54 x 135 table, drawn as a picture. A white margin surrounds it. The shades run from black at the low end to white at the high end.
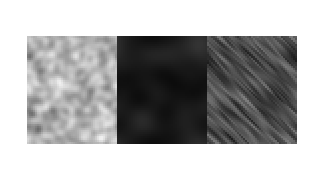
The table splits into one row of 3 panels. Panel 1,1: high, blotchy. Panel 1,2: very low, smooth, faint in contrast. Panel 1,3: low, slanting down to the right.
